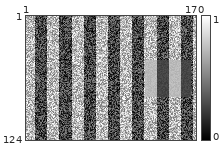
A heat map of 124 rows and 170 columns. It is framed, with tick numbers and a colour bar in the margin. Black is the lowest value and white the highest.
Calmest part: middle right. Odd patch: calmer, in the middle right. Stripes: upright, repeating 7 times. Slope: none.
